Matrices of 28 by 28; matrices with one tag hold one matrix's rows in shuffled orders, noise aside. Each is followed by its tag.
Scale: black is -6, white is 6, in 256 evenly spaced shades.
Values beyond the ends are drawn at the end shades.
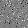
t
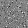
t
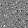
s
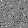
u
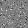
u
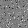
t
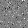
t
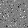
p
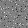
s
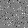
t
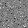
p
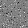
p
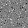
u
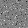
s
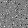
s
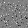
s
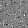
p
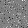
t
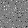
s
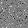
u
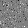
p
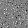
s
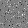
t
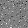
u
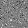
u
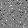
u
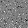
s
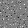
p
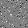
u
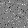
t
